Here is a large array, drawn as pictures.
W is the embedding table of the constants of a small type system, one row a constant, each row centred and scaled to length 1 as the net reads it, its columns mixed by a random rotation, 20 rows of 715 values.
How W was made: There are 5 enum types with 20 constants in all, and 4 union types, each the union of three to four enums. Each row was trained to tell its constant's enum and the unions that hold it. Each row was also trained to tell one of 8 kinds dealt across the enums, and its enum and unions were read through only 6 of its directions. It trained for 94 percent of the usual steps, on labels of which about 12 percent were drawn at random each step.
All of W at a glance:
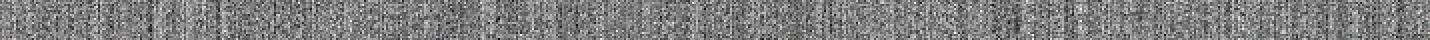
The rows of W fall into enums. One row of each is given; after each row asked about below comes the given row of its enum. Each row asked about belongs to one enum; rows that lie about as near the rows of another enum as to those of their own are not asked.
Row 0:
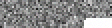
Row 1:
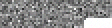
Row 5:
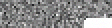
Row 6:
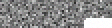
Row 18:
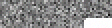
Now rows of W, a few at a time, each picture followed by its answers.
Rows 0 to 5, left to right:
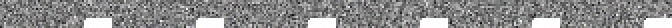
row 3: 0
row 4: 5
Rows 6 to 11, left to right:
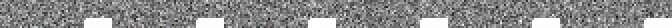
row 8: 0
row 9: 0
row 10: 5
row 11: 18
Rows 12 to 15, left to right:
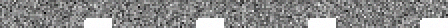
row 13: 5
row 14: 5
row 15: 6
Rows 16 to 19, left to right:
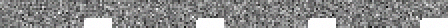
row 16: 6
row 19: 0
